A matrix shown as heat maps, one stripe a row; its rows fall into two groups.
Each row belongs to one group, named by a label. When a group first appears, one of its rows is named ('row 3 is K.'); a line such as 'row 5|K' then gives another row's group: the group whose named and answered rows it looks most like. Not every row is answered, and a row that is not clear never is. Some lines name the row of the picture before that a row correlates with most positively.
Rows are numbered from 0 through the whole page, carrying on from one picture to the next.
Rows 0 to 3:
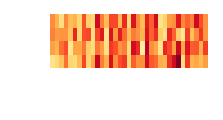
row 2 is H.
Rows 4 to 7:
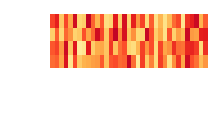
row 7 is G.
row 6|G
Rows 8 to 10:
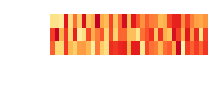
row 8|H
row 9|G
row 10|H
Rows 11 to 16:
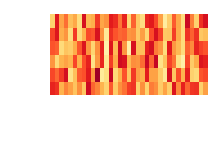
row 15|H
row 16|G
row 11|H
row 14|H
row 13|H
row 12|G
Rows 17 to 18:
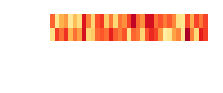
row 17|H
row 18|H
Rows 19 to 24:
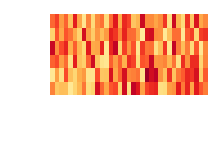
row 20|H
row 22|G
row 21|G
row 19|G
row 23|H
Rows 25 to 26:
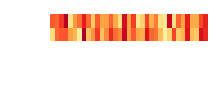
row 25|H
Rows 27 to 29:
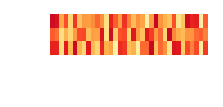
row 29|G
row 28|H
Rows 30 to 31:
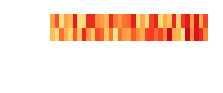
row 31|H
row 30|G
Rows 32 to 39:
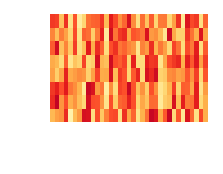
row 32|G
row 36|H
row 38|G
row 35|H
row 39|H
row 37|G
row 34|G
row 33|H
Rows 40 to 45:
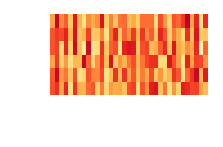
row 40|G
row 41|G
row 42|G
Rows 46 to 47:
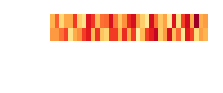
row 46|G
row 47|H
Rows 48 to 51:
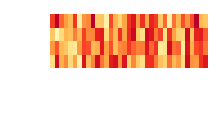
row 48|G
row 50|H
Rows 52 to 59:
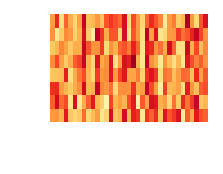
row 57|H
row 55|H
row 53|H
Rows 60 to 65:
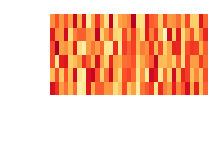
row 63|H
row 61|H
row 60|H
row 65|G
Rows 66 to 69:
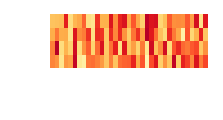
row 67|H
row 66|H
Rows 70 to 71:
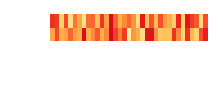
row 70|G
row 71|H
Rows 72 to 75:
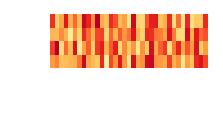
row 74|G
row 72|H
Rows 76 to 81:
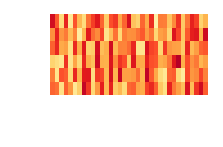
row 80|H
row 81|H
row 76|G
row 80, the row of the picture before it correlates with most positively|73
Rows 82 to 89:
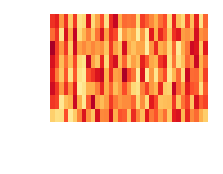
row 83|G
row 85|G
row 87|G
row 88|G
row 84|G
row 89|H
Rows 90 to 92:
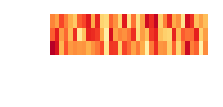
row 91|G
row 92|G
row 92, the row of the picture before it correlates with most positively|84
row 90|H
